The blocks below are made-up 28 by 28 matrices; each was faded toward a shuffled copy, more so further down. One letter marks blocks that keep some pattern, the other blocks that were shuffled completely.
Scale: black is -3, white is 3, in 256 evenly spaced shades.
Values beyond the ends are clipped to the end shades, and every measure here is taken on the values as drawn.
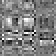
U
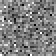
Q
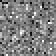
Q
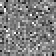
Q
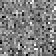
Q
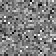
Q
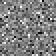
Q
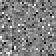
Q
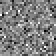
Q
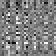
U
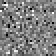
Q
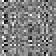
U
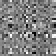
U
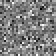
Q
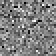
Q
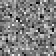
Q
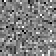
Q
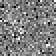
Q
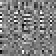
U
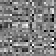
U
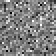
Q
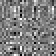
U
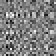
U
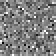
Q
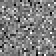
Q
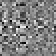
U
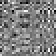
U
